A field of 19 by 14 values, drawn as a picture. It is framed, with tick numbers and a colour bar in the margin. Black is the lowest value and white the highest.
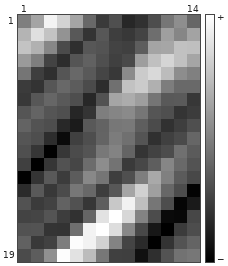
Grain: diagonal, up to the right. Roughest part: bottom middle. Ninth with the highest average: bottom middle. Mirror symmetry: none. Slope: none.
